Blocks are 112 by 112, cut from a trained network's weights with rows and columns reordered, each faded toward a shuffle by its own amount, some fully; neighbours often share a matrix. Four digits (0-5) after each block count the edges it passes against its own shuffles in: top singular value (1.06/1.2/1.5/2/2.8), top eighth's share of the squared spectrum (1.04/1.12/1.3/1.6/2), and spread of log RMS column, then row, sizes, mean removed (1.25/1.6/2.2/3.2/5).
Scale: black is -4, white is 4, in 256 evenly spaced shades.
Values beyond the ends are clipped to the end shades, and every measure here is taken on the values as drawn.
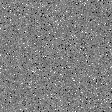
0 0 0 0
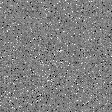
1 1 0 1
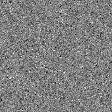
2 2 1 0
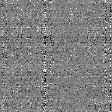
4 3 3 0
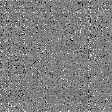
3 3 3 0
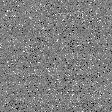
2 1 1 0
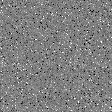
0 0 0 0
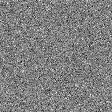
2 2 0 0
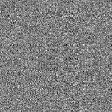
4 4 2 2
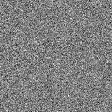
2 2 0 0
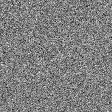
0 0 0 0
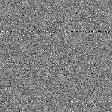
3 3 1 2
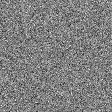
2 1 0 0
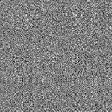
4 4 2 2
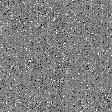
1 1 0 0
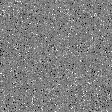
1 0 0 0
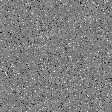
0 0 0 0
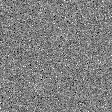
0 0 0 0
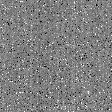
2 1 0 1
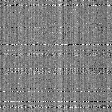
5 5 0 4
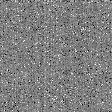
2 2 0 1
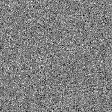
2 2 0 0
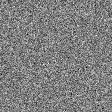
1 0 0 0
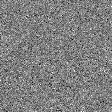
2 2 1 1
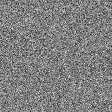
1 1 0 0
